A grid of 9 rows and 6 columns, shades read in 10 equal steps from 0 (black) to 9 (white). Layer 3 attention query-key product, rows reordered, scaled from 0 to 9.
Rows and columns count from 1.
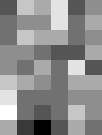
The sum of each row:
32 32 32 26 30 34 30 32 21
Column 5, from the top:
3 4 4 3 8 6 5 7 6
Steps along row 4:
same down down same up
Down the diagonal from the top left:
3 5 6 3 8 6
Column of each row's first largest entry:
4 4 2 6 5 1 1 1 1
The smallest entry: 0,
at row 9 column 3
